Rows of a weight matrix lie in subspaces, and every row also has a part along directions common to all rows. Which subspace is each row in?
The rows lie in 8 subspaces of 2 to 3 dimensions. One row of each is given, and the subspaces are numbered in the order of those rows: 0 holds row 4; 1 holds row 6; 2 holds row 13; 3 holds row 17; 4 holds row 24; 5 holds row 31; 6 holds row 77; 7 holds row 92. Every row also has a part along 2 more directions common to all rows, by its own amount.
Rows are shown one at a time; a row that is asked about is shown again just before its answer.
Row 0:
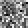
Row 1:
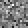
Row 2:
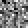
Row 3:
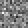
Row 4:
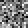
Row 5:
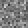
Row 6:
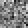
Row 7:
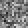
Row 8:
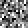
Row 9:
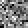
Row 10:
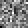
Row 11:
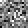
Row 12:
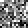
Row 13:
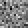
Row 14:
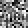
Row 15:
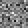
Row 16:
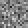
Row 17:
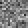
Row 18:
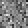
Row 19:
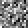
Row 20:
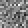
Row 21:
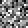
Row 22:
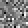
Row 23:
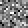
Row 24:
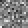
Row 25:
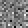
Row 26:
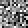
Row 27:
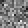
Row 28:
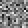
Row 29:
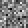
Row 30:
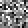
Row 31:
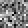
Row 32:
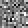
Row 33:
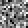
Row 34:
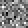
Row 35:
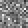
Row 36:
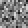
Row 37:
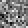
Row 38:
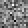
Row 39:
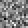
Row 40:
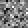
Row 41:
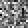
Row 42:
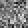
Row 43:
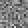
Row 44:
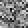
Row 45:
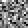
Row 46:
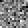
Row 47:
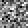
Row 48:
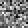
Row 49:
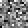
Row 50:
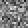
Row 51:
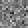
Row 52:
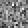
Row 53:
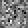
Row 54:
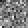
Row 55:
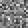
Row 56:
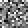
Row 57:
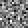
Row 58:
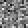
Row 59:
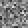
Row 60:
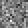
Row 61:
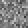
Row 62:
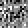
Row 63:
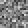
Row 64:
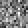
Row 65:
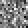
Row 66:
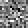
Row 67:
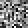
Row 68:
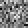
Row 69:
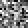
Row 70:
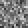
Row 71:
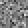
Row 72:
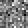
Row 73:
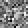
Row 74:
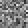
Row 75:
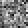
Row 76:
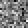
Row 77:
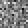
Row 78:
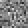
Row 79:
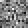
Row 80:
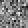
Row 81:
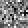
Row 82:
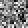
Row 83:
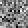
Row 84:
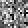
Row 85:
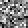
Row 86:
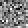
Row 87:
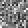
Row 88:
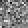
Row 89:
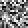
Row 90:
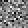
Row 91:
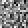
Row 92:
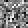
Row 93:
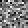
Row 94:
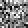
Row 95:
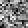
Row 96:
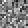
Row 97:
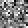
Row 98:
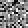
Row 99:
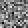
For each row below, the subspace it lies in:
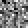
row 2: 6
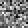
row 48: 2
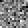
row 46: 1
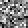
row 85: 3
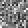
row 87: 7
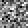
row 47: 0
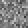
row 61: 6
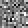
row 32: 7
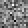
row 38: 3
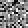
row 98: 5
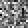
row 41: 6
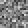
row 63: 3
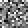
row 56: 4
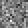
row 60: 0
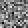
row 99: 5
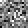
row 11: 4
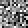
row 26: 7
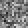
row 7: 5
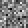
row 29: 3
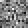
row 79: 4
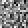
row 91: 7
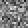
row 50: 0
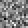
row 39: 3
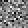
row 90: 4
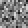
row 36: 1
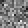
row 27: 1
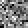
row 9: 5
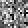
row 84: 7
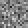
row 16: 5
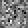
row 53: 0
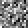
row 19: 7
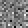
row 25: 5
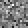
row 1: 3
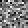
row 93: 4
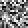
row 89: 0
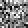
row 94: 2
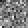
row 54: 4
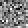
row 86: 2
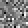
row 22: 7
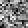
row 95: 5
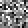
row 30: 2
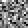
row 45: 0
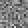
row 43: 5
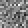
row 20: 7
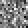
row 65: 6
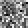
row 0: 0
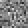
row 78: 4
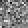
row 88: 4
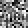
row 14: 5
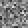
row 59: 7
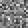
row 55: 2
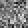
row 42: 6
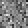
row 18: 0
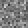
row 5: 1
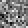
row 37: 5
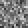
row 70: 6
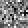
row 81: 7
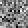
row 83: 1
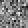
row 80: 1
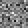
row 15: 2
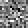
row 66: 4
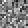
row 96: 1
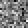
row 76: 6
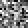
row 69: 6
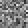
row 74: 2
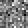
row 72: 5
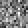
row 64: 1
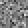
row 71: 3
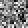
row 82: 6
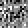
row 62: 2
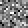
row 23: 3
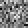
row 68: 2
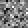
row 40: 7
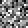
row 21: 1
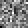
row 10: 0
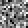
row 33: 3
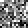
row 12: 1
